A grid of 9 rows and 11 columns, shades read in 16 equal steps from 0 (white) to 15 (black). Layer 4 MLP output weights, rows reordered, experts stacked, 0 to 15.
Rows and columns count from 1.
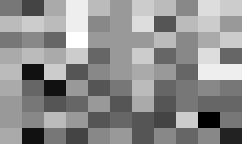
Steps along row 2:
down up down up down down up down down up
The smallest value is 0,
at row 3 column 4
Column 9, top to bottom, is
7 4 7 7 9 8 8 3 9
